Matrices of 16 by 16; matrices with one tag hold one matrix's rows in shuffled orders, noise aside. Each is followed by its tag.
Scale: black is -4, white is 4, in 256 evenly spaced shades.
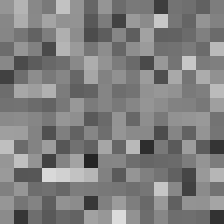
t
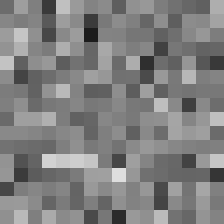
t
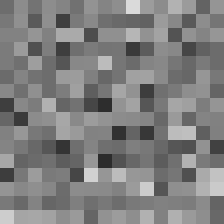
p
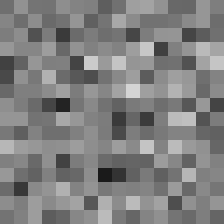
p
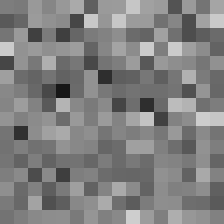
p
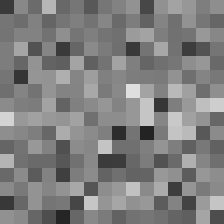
p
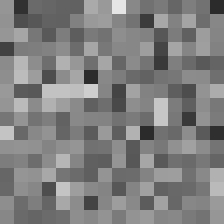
t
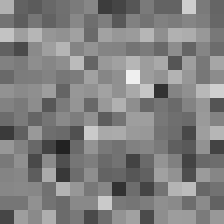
p
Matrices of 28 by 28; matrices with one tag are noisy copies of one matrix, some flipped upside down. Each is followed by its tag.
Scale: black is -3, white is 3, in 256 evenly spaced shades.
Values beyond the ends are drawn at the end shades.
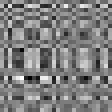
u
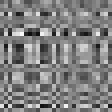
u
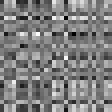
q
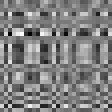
u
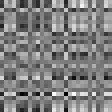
q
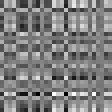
q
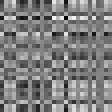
q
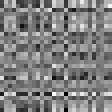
q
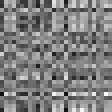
q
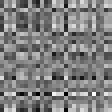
q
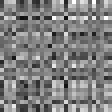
q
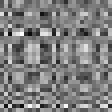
u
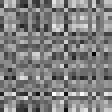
q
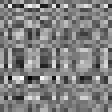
u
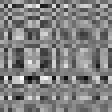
u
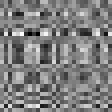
u
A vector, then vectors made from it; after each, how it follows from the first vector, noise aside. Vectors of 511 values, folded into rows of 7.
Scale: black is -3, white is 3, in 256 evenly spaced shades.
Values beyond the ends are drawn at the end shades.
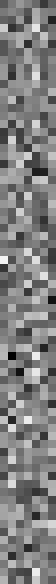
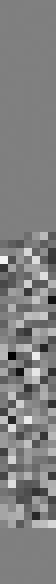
partly zeroed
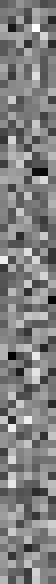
copied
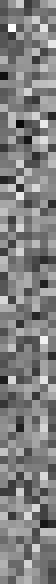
wrapped around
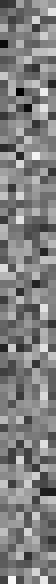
wrapped around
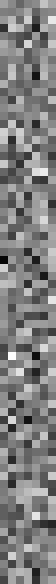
negated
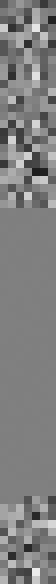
partly zeroed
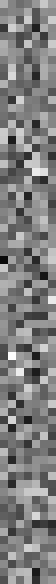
negated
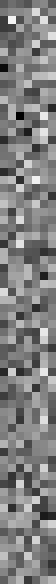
wrapped around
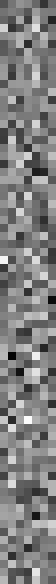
copied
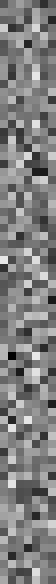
copied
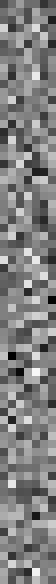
copied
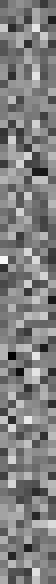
copied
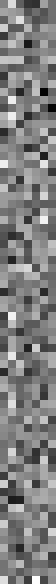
wrapped around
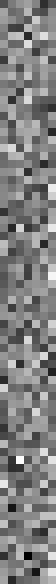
wrapped around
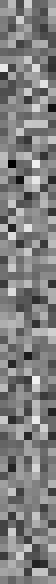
wrapped around
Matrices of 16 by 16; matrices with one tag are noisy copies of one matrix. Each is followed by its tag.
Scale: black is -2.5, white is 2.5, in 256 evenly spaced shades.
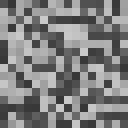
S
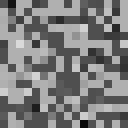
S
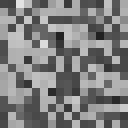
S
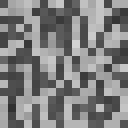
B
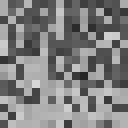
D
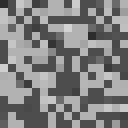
S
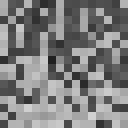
D
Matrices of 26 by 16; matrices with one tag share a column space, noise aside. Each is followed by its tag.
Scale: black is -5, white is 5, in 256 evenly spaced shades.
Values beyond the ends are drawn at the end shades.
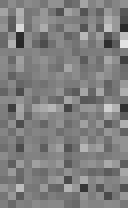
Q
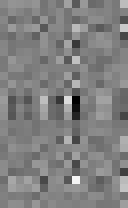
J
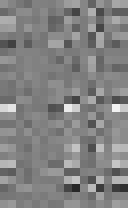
Q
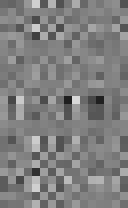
J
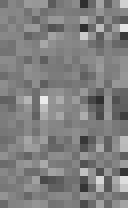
J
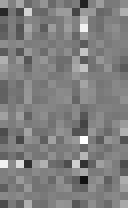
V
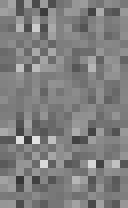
V
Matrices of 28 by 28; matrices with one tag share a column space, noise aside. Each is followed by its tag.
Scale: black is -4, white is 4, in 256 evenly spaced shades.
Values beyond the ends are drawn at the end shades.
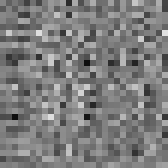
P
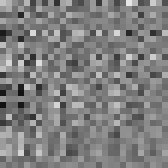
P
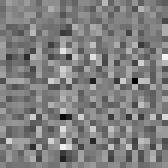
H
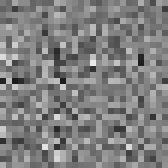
H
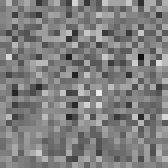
P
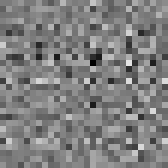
H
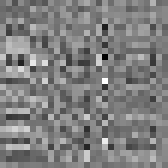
H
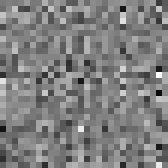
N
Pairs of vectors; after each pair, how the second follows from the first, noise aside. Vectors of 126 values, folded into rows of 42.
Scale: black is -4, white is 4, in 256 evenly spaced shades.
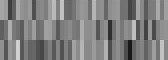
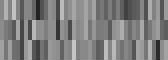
reversed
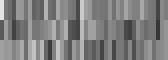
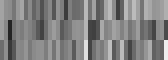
reversed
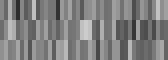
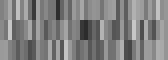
sign-scrambled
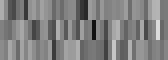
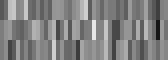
negated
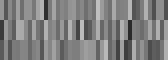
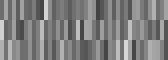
negated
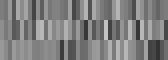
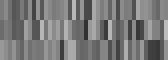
sign-scrambled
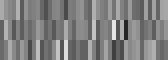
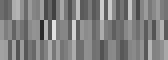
reversed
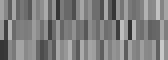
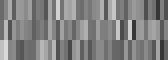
negated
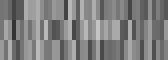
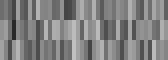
sign-scrambled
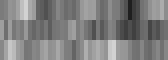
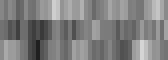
reversed
